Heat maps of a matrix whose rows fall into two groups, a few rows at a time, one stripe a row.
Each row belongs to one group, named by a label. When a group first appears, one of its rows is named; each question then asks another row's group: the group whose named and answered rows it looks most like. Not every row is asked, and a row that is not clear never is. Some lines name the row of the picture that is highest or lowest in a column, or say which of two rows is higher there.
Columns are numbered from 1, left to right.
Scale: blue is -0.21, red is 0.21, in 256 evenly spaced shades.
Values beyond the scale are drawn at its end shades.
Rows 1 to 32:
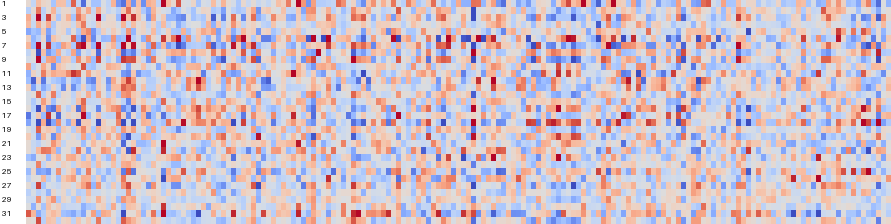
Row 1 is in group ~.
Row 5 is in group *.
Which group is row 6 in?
~
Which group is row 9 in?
*
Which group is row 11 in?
~
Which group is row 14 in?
*
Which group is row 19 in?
*
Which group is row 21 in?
~
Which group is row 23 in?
~
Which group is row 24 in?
*
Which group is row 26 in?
~
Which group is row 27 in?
*
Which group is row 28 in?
*
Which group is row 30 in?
~
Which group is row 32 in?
*
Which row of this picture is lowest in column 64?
26
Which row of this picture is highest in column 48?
31
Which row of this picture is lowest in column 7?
17
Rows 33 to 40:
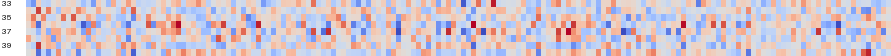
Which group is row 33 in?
~
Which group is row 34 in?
*
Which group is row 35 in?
~
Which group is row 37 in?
~
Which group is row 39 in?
*
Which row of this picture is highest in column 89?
39
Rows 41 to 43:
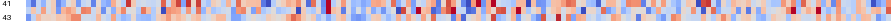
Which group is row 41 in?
~
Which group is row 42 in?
~
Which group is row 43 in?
~
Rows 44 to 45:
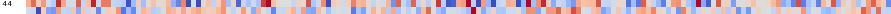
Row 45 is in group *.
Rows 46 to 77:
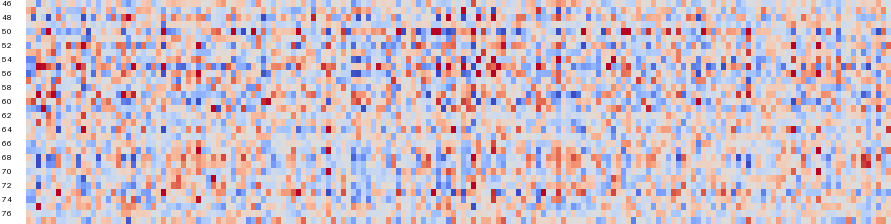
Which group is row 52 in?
~
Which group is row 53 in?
*
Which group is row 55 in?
*
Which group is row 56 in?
~
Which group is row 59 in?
*
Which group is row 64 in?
~
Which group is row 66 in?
~
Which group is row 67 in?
~
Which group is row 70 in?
~
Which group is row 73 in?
~
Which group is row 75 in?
*
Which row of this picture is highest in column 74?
57
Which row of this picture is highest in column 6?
59
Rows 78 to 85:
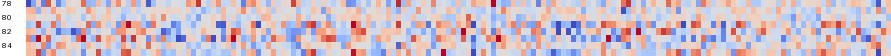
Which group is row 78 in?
~
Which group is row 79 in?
~
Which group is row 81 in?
*
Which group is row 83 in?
*
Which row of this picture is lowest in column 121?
84
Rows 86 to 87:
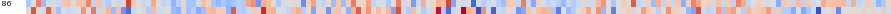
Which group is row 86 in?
*
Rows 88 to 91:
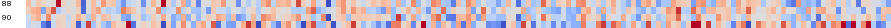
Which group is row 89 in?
*
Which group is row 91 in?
*
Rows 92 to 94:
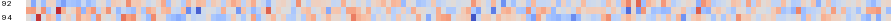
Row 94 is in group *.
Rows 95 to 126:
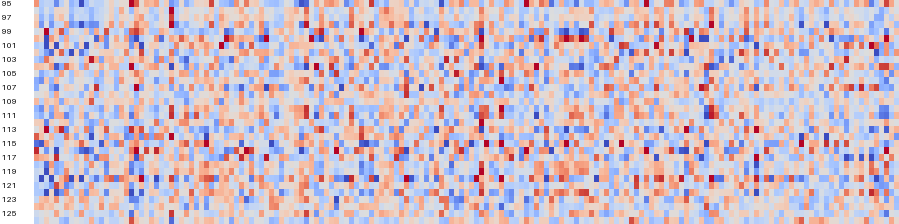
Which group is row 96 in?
~
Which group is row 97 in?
~
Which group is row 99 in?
*
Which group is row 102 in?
~
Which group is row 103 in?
*
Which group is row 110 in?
~
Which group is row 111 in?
~
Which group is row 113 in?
*
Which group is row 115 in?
~
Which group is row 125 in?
~
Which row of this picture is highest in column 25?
116
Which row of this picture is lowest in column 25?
120
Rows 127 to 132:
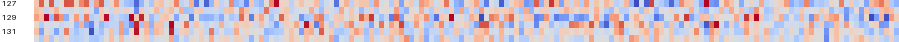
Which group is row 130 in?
~
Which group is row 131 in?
~
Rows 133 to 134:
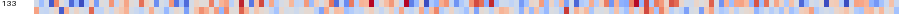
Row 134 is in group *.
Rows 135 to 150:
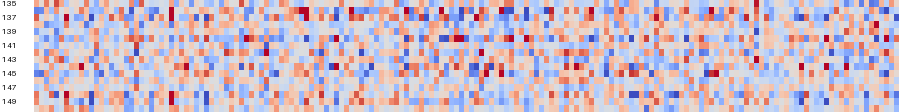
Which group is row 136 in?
~
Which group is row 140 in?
~
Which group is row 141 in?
*
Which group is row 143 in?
*
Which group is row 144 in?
~
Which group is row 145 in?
~
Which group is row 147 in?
*
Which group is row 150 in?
~
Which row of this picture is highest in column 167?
142
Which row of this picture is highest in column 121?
145
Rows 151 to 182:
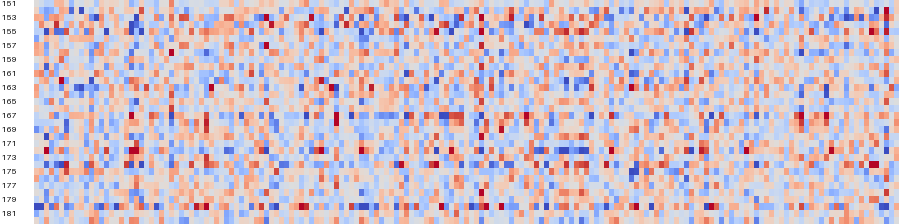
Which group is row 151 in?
~
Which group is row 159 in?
*
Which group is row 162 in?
*
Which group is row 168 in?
~
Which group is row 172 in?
*
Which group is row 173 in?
~
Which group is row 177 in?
~
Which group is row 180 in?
~
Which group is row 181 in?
*
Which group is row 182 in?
*
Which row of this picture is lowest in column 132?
172
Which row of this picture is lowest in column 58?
155
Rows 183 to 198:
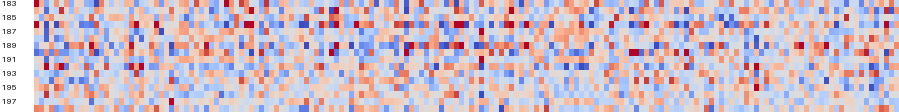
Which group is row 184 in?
~
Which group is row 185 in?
*
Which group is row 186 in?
~
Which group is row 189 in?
~
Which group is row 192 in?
*
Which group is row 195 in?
*
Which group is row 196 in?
*
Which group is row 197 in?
~
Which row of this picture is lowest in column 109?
190
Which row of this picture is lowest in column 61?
190
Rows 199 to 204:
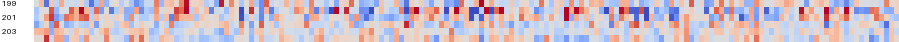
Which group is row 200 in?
~
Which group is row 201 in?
~
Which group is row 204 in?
*
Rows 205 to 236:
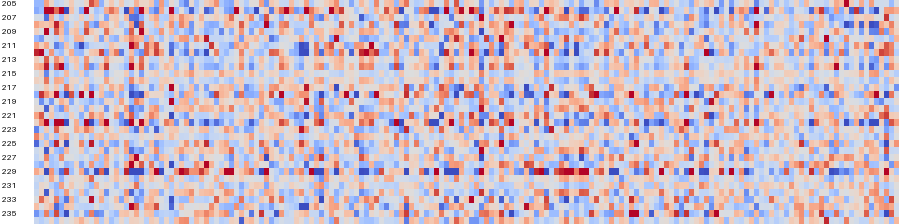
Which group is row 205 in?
*
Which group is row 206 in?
*
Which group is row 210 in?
~
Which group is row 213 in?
*
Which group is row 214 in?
*
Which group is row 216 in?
*
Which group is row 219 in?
~
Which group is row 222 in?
*
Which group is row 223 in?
~
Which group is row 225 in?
~
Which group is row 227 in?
*
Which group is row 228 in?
~
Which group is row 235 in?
~
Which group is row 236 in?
~
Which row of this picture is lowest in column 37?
222
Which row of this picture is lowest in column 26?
229
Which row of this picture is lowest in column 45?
206
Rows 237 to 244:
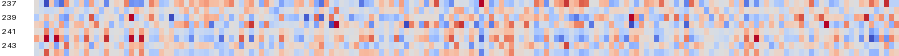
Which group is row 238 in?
~
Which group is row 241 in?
*
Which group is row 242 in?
*
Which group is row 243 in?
~
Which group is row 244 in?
*
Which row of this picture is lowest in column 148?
243
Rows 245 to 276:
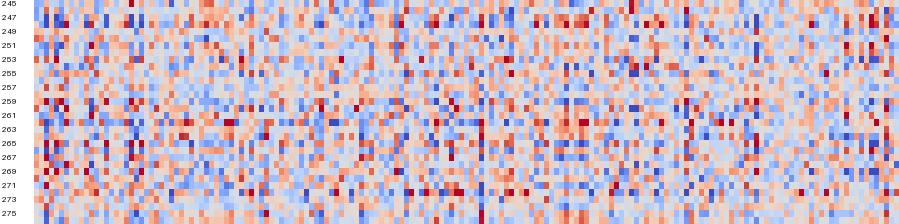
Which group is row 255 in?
~
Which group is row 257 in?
*
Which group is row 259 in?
*
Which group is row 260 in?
~
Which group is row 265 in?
*
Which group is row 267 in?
*
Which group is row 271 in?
*
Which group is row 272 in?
~
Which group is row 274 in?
*
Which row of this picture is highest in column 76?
272
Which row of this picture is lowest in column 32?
265
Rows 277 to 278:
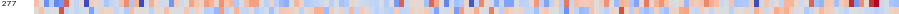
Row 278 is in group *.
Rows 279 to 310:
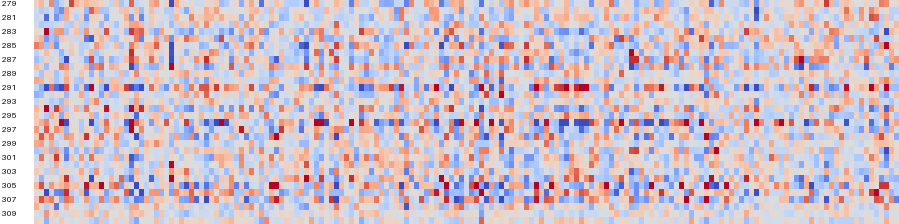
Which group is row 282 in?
~
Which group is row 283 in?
*
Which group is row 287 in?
~
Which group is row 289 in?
~
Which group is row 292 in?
~
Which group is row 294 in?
*
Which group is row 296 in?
*
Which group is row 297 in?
*
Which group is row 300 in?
~
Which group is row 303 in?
~
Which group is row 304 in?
~
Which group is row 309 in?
*
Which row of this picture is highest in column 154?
287
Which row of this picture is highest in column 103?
296
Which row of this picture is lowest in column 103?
306
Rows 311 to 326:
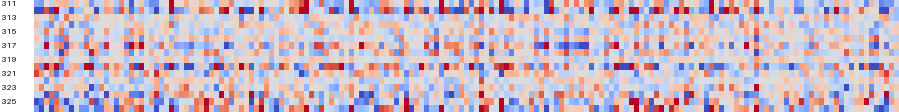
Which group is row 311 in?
~
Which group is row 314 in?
~
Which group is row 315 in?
*
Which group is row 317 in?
*
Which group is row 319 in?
*
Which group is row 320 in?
*
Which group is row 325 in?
~
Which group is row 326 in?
~
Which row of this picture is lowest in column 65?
312
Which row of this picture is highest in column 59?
320
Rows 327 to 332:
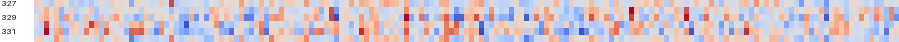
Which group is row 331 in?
*
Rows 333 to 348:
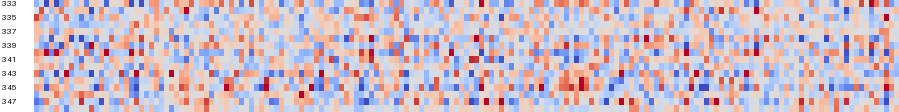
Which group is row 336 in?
~
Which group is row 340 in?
*
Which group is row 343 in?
~
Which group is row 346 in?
~
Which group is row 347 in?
~
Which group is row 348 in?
~
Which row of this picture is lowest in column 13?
345
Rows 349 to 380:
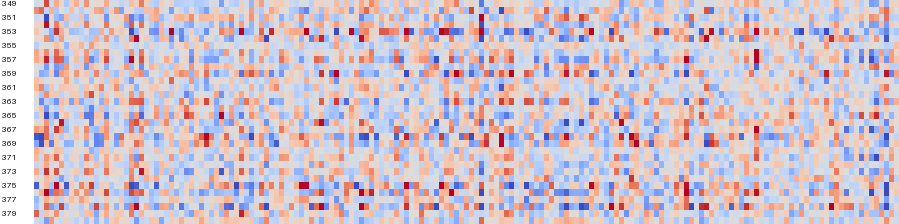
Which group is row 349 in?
*
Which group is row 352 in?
*
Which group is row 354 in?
*
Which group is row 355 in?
~
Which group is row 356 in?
*
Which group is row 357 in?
*
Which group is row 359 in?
~
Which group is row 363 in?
~
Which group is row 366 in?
*
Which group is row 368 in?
~
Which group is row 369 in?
~
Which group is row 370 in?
*
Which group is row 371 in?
*
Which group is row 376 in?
*
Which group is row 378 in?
*
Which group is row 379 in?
*
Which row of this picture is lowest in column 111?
378
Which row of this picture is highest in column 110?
351
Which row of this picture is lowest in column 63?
363
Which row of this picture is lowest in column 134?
353
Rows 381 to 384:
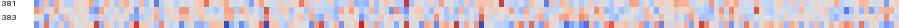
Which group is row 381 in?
~
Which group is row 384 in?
*
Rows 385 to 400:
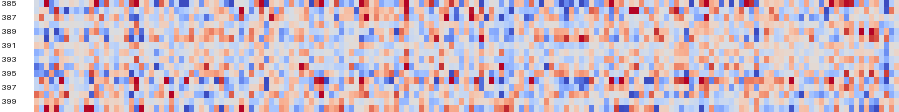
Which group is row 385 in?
*
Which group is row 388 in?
*
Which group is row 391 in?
*
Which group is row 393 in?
*
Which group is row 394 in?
~
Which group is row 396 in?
*
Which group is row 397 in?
*
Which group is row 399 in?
*
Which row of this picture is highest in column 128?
386
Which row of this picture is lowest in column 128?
385
